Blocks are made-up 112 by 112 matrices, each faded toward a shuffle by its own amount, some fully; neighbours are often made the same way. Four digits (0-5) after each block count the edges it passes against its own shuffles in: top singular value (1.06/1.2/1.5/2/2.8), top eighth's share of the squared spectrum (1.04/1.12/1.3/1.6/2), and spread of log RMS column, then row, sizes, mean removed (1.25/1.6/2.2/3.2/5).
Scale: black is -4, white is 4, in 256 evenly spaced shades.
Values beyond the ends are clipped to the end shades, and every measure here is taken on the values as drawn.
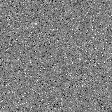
0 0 0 0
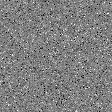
0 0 0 0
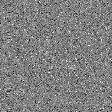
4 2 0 1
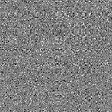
4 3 2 2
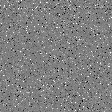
2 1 0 0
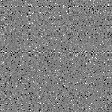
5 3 2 2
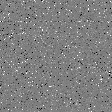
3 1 0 0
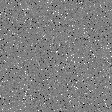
0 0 0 0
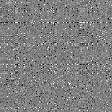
5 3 2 2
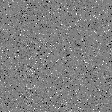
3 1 0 0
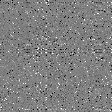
4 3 1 1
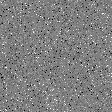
0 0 0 0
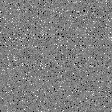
3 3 0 2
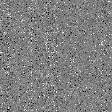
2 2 2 0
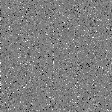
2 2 2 0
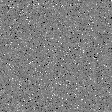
0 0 0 0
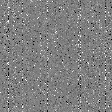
2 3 3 0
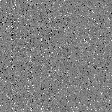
1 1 2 0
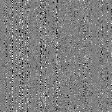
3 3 4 0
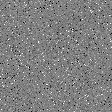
0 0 0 0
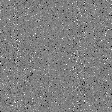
2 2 2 0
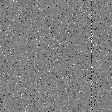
3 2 2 0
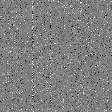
2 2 2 0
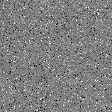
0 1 1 0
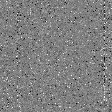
2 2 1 0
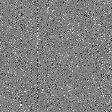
2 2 1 0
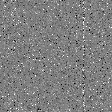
2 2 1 0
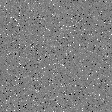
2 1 0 0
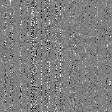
2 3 4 0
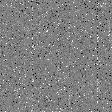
2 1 1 0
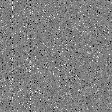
2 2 2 0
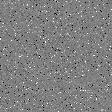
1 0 0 0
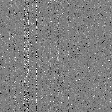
3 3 3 0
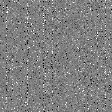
2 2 3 0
